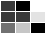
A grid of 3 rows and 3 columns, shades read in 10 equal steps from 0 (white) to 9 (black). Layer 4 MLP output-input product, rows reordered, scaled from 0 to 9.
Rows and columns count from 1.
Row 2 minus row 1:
0 -2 1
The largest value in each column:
7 9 9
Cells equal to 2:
1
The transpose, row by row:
7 7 5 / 9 7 2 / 0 1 9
